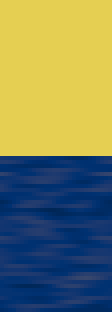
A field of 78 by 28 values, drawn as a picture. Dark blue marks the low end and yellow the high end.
The table splits into 2 rows of 1 panel. Panel 1,1: very high, flat. Panel 2,1: very low, streaked across, faint in contrast.
